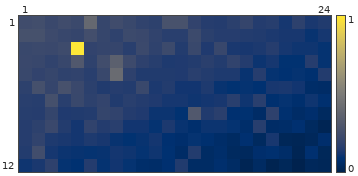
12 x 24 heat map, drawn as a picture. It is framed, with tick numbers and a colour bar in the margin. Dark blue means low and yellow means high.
Roughest part: top left. Slope: up to the top left. Histogram: skewed, a long tail of high values. Mirror symmetry: none. Ninth with the lowest average: bottom right.
